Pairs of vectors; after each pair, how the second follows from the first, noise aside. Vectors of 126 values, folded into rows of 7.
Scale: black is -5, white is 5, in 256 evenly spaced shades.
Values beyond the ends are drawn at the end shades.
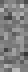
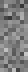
sign-scrambled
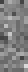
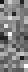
scaled up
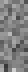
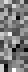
scaled up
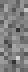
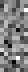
scaled up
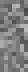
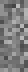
sign-scrambled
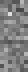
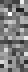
scaled up
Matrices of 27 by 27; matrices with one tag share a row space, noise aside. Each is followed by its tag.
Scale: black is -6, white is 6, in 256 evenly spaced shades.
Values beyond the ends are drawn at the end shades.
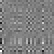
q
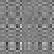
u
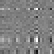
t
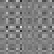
u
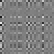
q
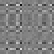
u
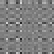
u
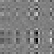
t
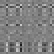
u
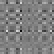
u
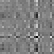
t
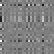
q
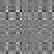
u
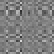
u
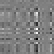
t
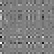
q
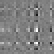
t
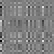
q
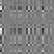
q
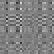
u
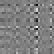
t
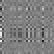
q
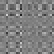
u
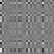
q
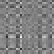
u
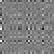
q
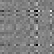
t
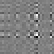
t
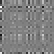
q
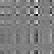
t
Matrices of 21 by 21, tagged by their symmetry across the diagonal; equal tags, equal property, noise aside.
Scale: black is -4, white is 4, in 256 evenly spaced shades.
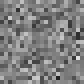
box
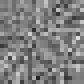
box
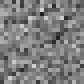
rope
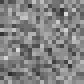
rope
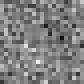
box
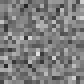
rope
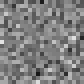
box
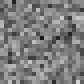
rope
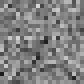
rope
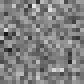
box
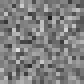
box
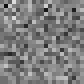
rope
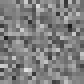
box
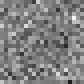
rope
